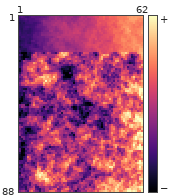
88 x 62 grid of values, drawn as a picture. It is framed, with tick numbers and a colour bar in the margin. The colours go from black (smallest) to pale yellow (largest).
The top part is calmer, up to a seam about 20% of the way down. Overall the values sit about 50% of the way up the scale. The histogram is bell-shaped. The texture is blotchy. There is an overall slope up to the right. There are no regular stripes.
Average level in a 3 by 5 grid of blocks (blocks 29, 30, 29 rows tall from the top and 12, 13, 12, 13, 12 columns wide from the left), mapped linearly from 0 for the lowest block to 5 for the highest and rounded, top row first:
0 2 2 3 4 | 1 2 1 2 5 | 1 3 2 4 5
